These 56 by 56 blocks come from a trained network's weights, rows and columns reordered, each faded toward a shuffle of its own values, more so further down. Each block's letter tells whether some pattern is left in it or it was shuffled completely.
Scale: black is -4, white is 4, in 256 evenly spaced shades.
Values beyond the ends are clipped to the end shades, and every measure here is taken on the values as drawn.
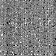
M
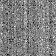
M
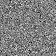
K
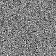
M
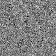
K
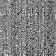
M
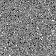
K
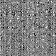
M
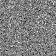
K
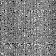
M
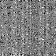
M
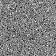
K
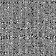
M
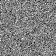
K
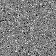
K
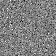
K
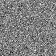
K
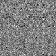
M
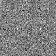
M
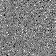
K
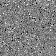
K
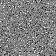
K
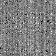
M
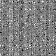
M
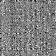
M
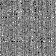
M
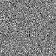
M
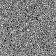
K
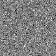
M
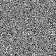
M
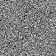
M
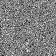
K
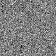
M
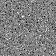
K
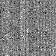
M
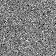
K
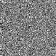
M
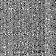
M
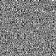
M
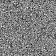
K
